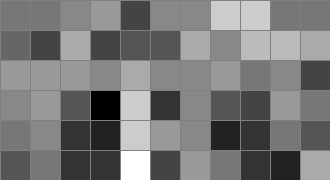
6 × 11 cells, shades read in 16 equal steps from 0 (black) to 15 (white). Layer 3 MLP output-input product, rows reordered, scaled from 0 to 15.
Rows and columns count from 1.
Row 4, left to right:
8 9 5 0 12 3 8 5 4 9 7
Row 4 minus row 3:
-1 0 -4 -8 2 -5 0 -4 -3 1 3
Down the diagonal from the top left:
7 4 9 0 12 4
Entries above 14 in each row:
0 0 0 0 0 1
